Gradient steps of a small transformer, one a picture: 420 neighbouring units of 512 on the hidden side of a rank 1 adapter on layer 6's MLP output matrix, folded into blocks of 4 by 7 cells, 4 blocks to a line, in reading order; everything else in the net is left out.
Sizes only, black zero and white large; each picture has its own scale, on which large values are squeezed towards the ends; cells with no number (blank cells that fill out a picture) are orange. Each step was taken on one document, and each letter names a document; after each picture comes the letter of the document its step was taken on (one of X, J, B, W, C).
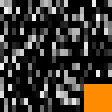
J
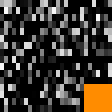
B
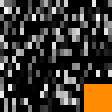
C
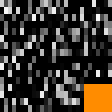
J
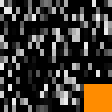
J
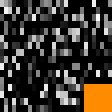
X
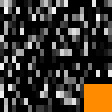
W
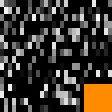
C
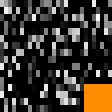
B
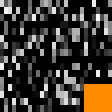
J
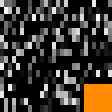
C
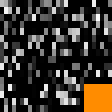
B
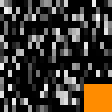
W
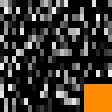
W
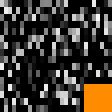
W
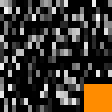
X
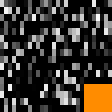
C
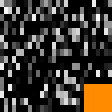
B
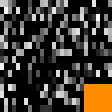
B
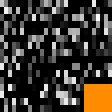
C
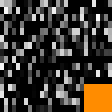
W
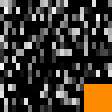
B
